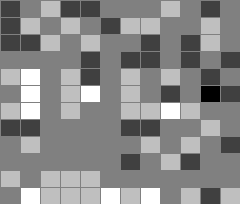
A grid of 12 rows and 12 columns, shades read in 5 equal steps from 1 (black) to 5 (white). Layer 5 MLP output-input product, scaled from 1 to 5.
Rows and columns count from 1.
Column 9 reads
4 3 3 3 4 2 5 3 3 4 3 3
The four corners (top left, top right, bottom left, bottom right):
2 3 3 4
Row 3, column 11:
4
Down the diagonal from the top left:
2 4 4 3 2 3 4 2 3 2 3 4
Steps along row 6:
up down up up down up down down up down up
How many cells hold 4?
36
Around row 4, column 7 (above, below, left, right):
3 4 3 2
